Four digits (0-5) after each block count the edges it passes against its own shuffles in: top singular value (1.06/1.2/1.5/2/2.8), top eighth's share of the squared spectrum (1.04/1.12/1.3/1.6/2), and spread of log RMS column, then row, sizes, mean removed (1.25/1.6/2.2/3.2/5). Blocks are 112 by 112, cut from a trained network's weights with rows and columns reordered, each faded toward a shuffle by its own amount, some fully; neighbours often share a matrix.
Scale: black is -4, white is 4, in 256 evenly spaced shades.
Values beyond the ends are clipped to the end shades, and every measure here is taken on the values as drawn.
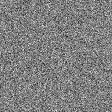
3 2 0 0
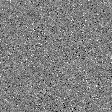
0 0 0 0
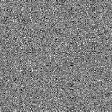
3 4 2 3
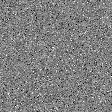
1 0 0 0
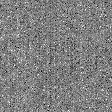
2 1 0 1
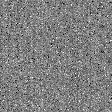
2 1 0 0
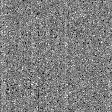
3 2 0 1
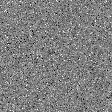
0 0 0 0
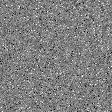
0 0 0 0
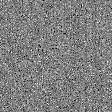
1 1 0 0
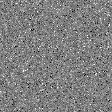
2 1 1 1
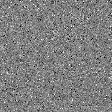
2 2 1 1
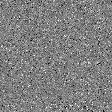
2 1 1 0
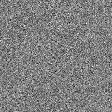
3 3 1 0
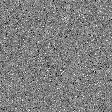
0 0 0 0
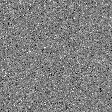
0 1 0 0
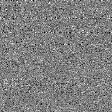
2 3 1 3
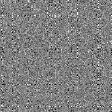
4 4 3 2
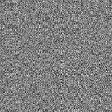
4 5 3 2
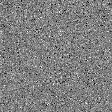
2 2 0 2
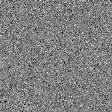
1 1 0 1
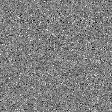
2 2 0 2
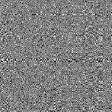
4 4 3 3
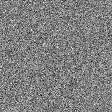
1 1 0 0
